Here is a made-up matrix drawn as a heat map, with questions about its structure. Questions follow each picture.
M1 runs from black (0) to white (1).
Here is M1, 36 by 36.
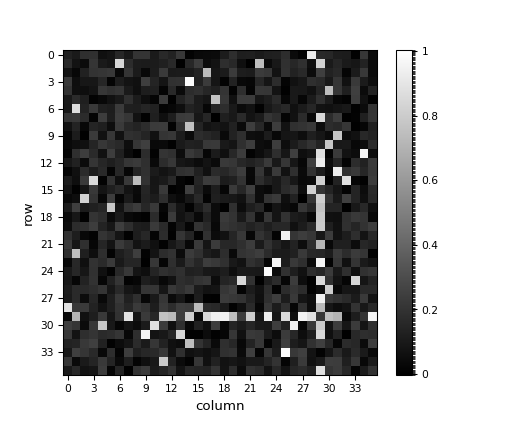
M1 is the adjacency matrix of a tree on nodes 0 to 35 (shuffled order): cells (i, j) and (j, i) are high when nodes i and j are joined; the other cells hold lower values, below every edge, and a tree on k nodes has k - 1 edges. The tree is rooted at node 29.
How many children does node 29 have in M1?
17
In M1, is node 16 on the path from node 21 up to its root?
no
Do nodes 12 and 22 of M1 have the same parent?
no
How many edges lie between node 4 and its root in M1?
2
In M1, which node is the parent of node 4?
30
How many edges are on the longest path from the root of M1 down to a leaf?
2
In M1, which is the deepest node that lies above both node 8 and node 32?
14
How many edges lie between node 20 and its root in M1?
2
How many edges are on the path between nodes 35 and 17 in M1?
2
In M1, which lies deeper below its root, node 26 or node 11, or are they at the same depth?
node 26
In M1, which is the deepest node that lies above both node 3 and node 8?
14
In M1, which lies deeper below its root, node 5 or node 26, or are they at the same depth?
the same depth
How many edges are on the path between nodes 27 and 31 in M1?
2
